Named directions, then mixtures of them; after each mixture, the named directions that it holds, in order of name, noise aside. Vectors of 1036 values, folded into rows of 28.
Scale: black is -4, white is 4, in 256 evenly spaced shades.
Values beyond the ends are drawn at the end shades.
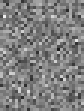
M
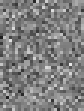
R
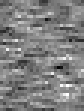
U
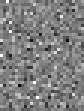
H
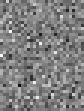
H, M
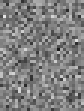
M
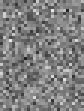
M, R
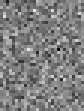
H, M, R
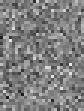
R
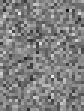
H, M, R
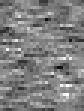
U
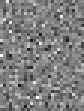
H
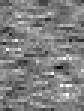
U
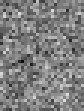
M, R, U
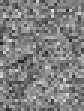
M, R, U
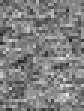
M, R, U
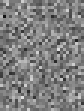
M
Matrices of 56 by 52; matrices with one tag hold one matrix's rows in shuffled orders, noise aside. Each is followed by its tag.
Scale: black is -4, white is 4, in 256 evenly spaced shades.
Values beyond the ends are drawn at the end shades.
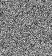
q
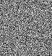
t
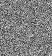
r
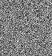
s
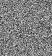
t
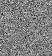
q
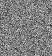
r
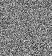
q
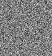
s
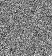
r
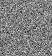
q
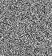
s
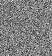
s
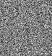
t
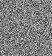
s
